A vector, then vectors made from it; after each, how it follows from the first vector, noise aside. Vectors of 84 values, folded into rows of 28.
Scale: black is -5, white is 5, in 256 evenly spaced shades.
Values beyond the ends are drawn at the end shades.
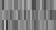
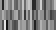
scaled up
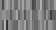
copied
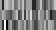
scaled up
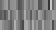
reversed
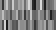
scaled up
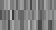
wrapped around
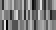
scaled up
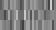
reversed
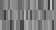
reversed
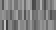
copied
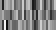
scaled up
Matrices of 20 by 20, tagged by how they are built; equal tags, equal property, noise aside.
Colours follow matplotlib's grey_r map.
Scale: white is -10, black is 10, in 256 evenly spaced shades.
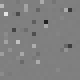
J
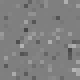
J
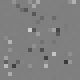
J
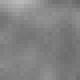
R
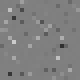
J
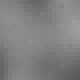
R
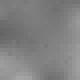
R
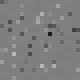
J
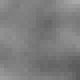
R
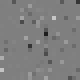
J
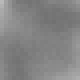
R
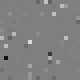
J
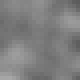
R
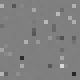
J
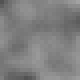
R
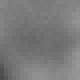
R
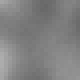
R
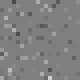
J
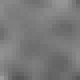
R
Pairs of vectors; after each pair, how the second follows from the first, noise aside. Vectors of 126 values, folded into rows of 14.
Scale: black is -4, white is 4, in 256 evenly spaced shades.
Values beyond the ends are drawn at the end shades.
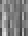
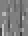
partly zeroed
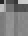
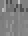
partly zeroed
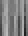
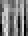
scaled up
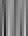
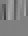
partly zeroed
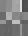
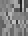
sign-scrambled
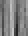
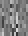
sign-scrambled
